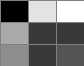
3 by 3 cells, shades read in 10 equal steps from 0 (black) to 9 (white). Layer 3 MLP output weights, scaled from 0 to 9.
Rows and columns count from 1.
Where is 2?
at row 2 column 2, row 2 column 3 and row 3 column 2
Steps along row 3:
down up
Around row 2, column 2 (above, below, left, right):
8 2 6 2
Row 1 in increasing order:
0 8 9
